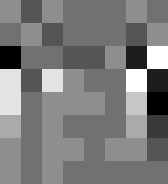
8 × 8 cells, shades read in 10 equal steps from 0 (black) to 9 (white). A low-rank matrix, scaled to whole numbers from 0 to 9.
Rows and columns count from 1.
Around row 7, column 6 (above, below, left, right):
4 4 4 5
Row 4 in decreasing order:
9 8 8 5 4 4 3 1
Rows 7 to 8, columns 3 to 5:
5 5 4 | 5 4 4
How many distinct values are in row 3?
6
